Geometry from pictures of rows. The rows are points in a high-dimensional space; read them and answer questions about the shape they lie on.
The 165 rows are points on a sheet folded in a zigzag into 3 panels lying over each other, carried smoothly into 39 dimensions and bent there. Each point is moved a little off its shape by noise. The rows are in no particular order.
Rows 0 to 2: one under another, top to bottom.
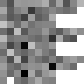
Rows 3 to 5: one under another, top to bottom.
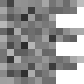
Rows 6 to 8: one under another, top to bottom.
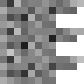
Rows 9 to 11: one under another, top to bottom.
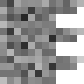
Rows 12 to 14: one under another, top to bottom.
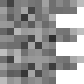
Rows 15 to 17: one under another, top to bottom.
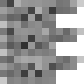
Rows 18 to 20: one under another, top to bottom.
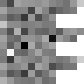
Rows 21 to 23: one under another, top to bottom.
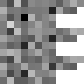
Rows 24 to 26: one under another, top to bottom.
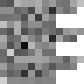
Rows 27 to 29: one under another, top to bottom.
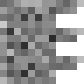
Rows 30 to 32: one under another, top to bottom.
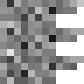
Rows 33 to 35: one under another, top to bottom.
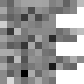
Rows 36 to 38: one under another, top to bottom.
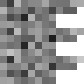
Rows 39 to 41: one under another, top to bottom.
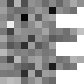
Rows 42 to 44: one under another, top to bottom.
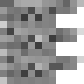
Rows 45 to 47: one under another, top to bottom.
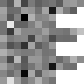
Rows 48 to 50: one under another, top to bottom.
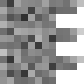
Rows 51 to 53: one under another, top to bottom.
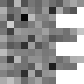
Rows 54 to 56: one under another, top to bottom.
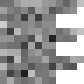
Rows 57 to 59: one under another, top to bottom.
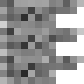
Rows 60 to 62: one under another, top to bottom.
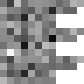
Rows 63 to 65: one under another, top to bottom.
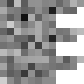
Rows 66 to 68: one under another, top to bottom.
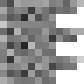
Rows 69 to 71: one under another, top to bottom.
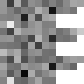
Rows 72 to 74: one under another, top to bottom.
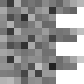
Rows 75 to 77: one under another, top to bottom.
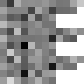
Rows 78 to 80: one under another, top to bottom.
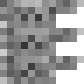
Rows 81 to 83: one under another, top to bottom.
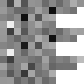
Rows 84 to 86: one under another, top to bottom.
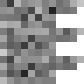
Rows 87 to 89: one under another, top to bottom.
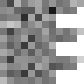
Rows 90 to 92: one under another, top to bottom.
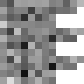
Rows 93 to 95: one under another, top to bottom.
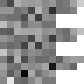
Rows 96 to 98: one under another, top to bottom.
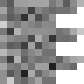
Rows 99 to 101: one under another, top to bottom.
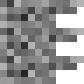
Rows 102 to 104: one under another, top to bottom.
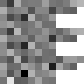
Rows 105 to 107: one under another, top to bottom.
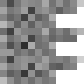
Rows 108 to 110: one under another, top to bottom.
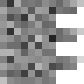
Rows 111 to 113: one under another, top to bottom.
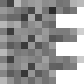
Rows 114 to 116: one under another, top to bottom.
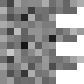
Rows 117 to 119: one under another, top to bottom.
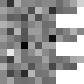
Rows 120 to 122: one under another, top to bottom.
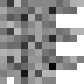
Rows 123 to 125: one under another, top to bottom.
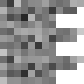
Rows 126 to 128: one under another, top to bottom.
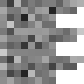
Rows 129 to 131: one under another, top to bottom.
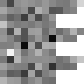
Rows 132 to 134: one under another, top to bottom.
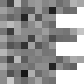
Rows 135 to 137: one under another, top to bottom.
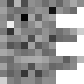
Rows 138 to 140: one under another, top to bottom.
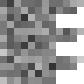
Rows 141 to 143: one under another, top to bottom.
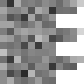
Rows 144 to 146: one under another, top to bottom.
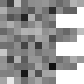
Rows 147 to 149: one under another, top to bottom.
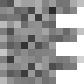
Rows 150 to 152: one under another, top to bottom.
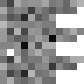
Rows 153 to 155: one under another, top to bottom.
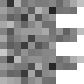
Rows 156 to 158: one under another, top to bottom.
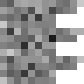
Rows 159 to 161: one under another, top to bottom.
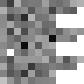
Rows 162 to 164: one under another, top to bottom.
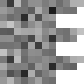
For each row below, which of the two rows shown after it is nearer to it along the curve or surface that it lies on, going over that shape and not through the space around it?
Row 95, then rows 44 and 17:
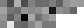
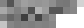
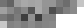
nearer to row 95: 44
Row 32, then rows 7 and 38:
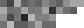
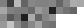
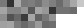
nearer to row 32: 38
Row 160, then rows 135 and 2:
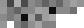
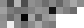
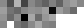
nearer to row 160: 2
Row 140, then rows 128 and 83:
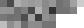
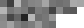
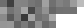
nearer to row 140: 128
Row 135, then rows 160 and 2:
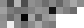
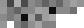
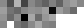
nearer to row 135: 2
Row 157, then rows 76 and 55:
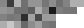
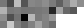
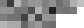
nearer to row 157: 55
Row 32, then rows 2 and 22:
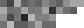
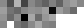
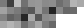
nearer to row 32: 2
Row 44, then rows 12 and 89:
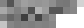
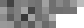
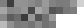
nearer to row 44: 89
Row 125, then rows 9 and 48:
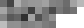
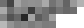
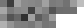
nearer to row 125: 9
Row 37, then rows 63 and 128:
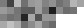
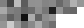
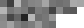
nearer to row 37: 63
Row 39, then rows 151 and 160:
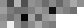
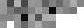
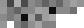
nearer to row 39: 151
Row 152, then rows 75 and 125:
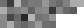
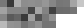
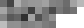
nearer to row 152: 75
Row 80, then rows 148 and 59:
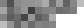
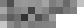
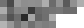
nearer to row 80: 148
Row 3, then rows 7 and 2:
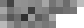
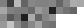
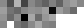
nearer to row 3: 7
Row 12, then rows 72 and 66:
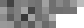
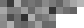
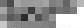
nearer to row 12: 72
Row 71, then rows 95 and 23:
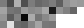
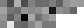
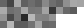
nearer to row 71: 95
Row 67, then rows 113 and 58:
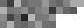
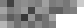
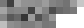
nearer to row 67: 58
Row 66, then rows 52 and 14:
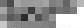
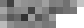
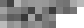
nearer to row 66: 14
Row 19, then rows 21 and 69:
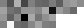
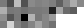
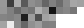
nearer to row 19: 69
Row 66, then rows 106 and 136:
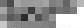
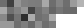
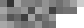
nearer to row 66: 106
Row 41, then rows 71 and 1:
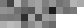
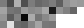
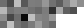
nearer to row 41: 1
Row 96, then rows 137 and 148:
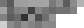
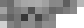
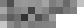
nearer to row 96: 137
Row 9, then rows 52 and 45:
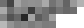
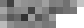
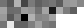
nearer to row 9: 52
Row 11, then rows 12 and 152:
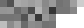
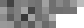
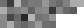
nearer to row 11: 152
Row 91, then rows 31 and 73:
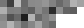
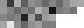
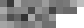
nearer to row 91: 73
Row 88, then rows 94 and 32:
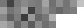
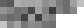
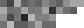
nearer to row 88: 32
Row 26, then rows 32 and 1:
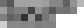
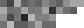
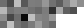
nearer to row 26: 1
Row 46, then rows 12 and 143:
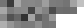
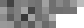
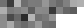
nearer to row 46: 143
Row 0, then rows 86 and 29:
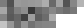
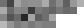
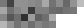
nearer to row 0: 86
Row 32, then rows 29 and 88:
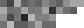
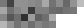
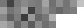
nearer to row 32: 88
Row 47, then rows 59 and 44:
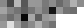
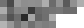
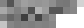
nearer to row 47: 59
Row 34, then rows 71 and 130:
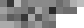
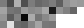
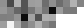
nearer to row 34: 71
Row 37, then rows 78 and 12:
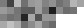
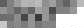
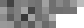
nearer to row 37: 78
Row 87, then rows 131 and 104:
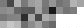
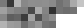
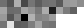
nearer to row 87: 131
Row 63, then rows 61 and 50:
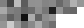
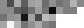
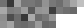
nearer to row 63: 61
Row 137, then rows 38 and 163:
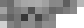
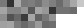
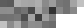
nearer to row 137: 163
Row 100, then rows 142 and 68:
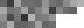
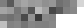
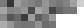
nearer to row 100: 68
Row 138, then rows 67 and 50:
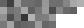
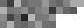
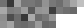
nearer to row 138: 50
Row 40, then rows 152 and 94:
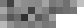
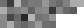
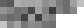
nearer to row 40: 152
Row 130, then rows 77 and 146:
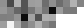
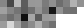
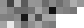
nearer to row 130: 77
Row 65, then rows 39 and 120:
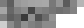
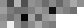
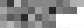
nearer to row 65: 120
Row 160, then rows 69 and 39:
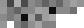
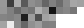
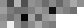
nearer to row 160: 69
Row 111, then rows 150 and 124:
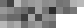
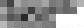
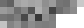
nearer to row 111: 150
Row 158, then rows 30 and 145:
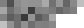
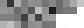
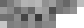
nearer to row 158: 145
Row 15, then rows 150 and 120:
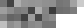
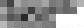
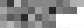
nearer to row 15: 120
